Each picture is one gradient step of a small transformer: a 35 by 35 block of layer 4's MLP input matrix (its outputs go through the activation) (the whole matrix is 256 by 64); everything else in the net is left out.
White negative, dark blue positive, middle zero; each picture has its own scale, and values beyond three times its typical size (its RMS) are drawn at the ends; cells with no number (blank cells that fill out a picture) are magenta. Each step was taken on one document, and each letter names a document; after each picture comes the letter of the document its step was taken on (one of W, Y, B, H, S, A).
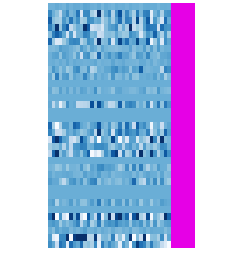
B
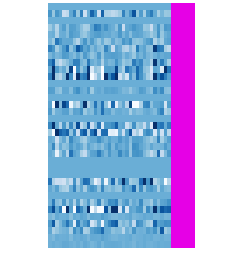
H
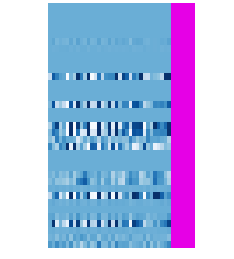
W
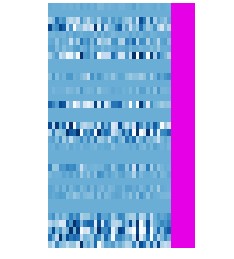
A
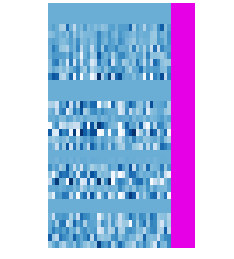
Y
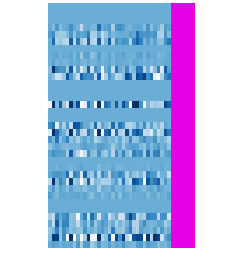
W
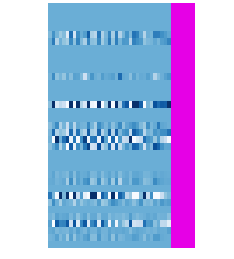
W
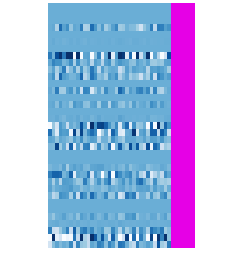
Y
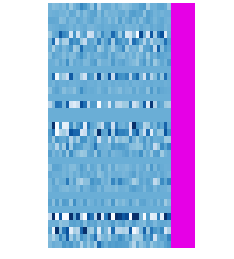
B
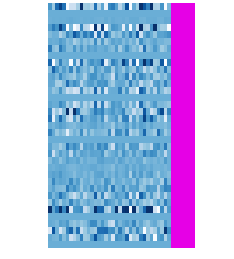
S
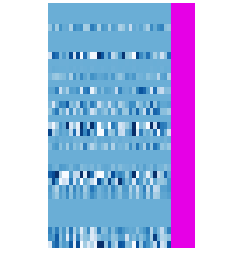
Y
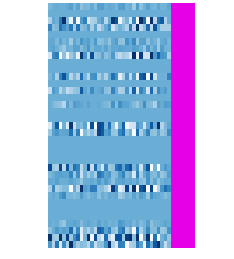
A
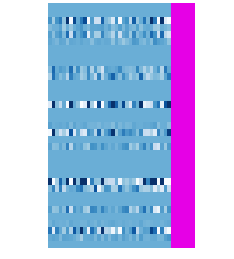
H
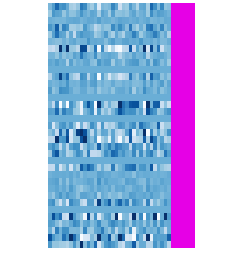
B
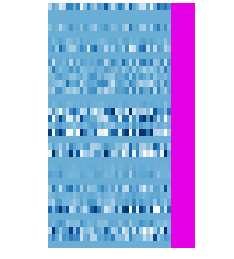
S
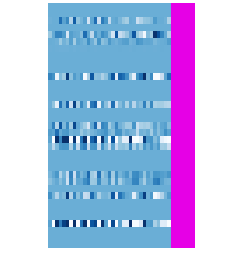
W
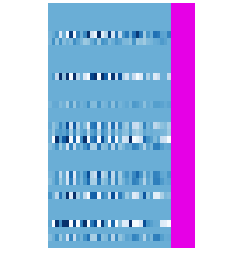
W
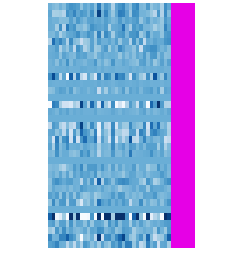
B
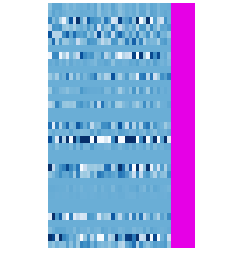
A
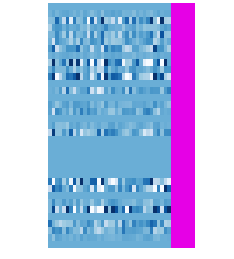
H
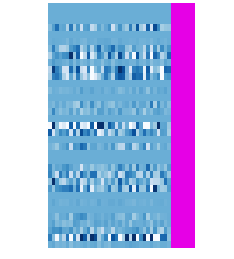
Y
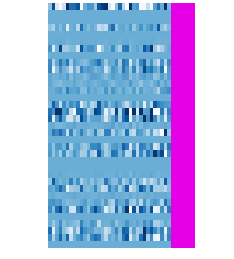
S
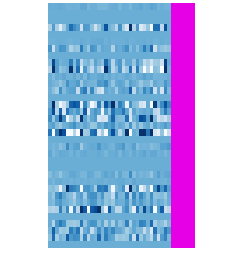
S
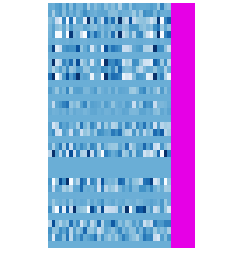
H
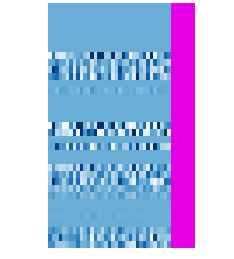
Y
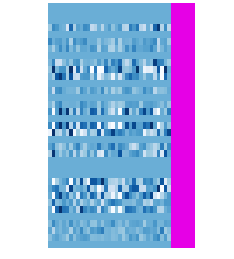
H
